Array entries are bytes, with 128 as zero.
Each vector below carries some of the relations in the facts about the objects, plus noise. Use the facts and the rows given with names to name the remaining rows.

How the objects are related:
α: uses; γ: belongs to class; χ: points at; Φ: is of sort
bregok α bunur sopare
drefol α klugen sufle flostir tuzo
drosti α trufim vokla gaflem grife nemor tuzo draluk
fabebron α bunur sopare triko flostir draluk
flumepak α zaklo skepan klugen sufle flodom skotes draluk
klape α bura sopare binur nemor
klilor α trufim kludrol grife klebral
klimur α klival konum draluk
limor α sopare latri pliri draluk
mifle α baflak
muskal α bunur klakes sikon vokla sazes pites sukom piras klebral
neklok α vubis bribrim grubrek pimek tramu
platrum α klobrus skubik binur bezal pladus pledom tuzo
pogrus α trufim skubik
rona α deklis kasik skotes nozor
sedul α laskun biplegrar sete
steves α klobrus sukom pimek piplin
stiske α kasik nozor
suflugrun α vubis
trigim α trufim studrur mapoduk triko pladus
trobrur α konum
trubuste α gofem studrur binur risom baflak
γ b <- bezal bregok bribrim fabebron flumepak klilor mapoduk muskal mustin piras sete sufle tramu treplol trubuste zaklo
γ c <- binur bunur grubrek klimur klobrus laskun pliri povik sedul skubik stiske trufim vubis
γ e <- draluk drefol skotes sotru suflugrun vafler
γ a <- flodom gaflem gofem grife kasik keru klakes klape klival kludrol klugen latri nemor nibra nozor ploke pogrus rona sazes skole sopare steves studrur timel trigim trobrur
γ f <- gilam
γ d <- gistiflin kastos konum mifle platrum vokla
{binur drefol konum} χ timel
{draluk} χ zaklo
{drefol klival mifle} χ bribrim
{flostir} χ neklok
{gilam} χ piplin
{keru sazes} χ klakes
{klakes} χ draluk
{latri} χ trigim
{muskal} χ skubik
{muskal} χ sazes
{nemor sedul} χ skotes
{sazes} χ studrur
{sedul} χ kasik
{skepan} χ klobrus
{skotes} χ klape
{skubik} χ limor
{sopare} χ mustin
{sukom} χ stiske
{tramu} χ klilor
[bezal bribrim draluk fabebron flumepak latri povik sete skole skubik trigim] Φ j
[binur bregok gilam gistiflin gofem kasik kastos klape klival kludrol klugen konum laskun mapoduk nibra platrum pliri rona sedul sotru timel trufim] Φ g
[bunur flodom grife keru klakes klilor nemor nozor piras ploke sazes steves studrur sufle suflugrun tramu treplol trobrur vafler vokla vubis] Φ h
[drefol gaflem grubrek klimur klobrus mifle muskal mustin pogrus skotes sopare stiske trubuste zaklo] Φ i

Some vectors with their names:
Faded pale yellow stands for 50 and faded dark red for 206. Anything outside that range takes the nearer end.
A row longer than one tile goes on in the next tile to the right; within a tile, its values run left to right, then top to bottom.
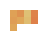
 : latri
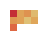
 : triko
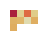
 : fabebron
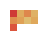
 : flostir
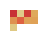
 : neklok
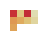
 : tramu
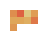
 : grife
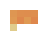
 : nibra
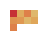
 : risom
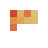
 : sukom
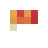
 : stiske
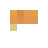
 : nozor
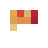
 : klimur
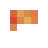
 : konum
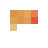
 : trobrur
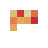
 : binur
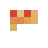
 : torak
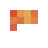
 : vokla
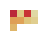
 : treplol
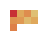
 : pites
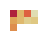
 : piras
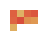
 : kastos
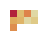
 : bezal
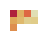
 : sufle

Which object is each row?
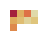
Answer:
mapoduk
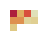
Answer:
bribrim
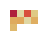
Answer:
flumepak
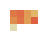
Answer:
timel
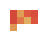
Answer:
mifle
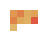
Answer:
klival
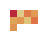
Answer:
drosti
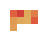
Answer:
gaflem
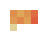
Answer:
rona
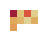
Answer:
bregok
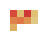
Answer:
biplegrar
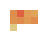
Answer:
kasik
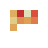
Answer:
draluk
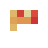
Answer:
pliri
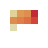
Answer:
sedul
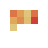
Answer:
trigim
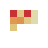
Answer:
sete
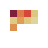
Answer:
zaklo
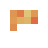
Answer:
nemor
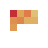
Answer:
piplin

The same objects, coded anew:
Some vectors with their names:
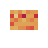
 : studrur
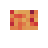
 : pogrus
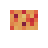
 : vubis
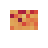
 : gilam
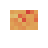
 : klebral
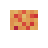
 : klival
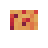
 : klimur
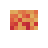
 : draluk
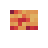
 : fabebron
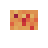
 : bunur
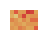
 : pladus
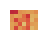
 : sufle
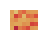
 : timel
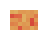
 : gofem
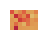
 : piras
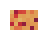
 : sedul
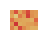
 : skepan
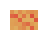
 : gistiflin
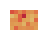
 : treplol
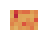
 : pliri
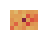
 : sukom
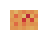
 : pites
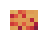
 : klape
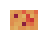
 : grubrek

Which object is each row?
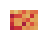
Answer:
trobrur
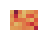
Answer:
binur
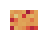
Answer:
limor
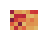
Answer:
klilor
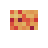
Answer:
muskal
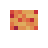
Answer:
trubuste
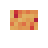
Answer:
laskun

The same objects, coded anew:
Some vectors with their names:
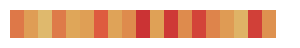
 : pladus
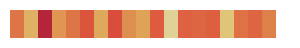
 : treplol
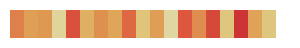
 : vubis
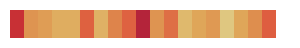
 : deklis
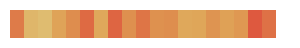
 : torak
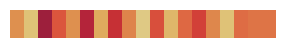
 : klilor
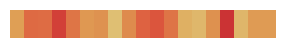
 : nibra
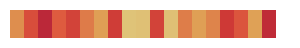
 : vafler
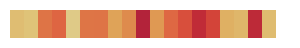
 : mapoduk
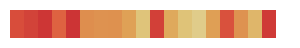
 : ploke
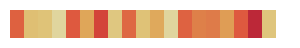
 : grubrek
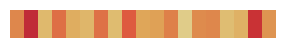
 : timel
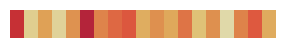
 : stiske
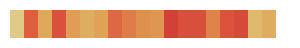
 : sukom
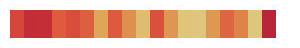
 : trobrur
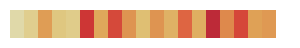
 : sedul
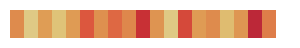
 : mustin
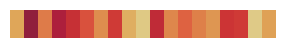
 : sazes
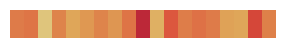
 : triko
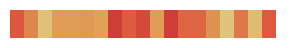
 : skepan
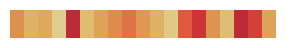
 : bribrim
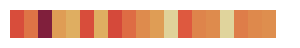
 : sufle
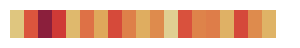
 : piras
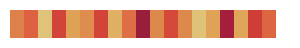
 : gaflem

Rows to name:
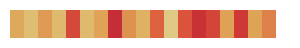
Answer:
tramu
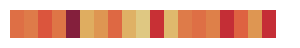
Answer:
suflugrun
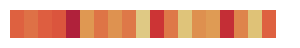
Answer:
steves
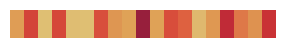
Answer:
sopare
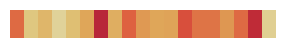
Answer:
klobrus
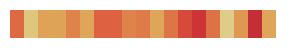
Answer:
bezal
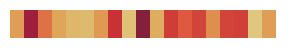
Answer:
draluk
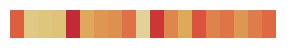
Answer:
neklok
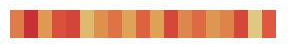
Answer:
latri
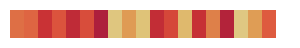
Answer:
platrum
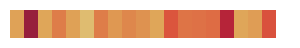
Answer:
konum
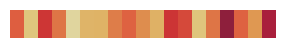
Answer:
skotes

